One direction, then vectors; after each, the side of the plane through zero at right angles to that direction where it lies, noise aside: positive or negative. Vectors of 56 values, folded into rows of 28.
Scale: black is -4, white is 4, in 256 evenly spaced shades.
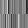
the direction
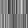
positive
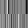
positive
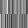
positive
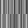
positive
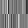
positive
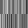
positive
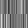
positive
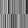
positive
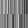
positive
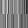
positive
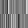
negative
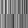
positive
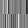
positive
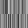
negative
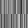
positive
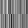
positive
